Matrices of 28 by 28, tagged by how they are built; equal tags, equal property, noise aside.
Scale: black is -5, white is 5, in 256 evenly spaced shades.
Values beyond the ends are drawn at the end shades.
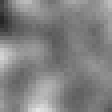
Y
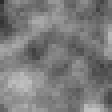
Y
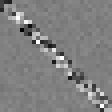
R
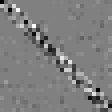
R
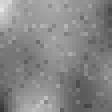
Y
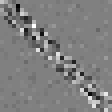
R
